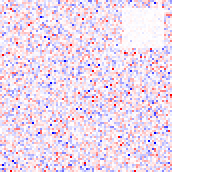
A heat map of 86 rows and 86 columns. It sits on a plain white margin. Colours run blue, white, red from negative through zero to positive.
Odd rows or columns: none. Odd patch: calmer, in the top right. Mirror symmetry: none. Histogram: heavy tails on both sides. Calmest part: top right.
